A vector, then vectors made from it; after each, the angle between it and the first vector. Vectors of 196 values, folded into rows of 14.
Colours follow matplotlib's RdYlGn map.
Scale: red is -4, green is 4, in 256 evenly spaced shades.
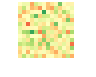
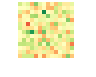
nearly parallel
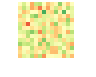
nearly parallel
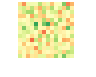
orthogonal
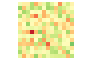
nearly opposite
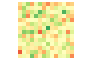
partly aligned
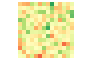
orthogonal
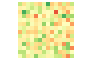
partly opposed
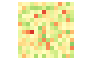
nearly opposite
